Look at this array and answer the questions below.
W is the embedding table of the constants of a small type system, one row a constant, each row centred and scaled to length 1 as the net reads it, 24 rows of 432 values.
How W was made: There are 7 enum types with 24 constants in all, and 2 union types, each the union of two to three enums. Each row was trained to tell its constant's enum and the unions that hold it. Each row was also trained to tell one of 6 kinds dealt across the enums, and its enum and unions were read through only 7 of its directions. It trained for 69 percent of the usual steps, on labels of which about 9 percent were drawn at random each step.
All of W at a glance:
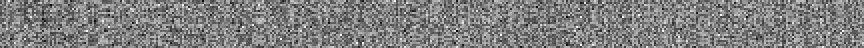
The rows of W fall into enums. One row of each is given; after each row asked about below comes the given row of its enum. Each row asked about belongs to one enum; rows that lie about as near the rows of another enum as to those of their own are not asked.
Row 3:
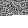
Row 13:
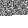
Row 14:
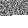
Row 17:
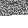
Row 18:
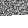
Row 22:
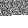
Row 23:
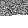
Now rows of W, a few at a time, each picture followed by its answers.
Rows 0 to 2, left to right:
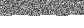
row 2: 13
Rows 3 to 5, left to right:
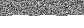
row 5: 23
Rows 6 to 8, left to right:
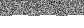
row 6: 17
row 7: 23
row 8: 22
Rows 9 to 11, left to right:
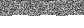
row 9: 17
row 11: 3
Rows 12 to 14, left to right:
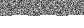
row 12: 13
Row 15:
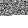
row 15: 22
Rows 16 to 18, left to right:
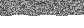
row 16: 13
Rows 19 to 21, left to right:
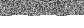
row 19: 17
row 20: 3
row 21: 17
